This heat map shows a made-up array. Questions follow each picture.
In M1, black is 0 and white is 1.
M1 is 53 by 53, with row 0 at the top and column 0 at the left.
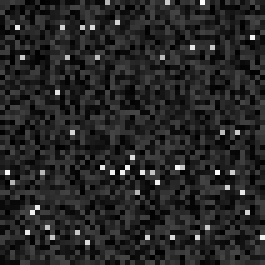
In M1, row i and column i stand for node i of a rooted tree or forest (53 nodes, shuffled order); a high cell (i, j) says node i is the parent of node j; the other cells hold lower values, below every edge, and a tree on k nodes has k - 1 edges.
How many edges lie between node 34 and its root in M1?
6
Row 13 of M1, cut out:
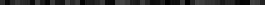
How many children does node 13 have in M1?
0
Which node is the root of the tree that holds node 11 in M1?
0
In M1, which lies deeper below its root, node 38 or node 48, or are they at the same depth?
node 48
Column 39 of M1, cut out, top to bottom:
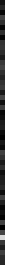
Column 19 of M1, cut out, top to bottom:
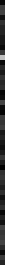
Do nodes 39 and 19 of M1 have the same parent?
no
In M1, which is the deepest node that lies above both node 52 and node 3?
47
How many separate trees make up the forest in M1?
3
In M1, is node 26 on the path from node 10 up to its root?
yes
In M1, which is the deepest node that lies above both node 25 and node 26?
33
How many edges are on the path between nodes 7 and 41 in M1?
1
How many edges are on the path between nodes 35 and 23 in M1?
12
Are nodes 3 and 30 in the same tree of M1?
yes
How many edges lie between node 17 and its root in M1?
5
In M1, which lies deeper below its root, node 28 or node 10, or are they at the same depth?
node 28
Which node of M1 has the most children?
34
